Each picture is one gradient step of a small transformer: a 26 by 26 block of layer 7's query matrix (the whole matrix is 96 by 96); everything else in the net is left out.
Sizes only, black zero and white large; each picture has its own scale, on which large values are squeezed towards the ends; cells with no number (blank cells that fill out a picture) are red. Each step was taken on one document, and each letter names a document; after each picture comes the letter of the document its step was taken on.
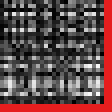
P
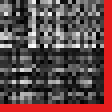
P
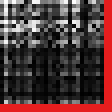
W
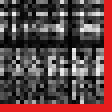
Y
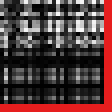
W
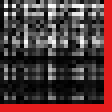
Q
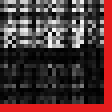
Q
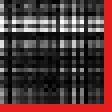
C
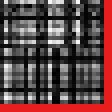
W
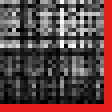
Y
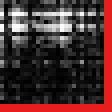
C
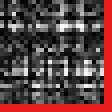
Y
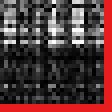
Q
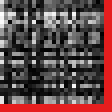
C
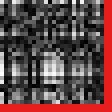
C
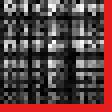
Q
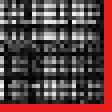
C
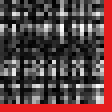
Y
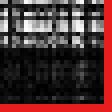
W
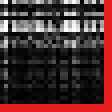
W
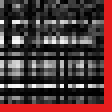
C
